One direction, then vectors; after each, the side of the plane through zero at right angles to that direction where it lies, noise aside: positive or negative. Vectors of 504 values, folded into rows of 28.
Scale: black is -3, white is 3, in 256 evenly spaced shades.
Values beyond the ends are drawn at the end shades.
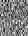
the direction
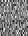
negative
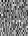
positive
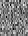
positive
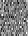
positive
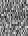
positive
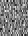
negative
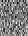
positive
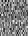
positive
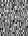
negative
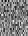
positive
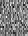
negative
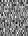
negative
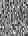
positive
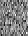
negative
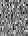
positive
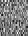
negative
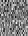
positive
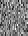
negative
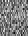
negative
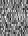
negative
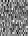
positive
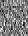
positive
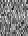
negative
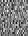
negative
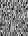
negative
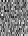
positive
